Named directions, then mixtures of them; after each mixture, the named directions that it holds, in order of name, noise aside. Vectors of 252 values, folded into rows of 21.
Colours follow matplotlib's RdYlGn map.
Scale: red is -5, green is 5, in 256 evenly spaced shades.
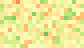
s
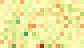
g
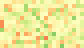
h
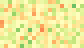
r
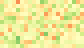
s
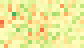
h, r, s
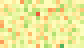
g, h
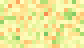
s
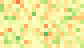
s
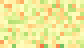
g, h, s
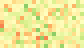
h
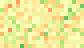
r, s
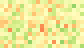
g, r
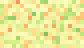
s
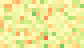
h, s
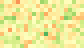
s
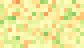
s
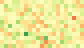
g, h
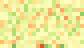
g, h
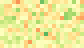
s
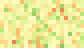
g, h, r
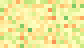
r, s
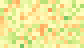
r, s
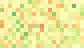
g, r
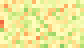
h
